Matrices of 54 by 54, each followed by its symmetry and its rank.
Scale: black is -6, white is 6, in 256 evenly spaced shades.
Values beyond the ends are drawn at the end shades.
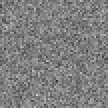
neither, full rank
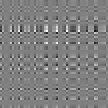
neither, rank one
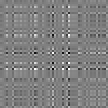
symmetric, rank one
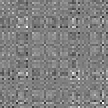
symmetric, rank three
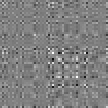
symmetric, rank three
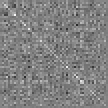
symmetric, rank five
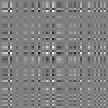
symmetric, rank one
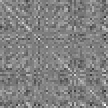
symmetric, rank five
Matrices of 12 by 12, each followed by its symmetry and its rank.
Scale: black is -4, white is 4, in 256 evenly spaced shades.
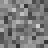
neither, full rank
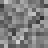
antisymmetric, full rank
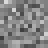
neither, full rank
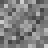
symmetric, full rank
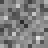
symmetric, full rank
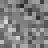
antisymmetric, full rank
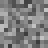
antisymmetric, full rank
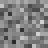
neither, full rank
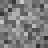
symmetric, full rank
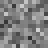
antisymmetric, full rank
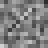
antisymmetric, full rank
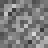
symmetric, full rank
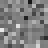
antisymmetric, full rank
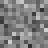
antisymmetric, full rank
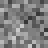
antisymmetric, full rank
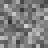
neither, full rank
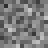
symmetric, full rank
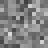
neither, full rank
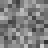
antisymmetric, full rank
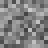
neither, full rank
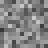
neither, full rank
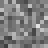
neither, full rank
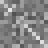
symmetric, full rank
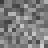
neither, full rank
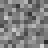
antisymmetric, full rank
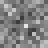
symmetric, full rank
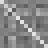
symmetric, full rank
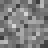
symmetric, full rank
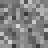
neither, full rank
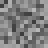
symmetric, full rank
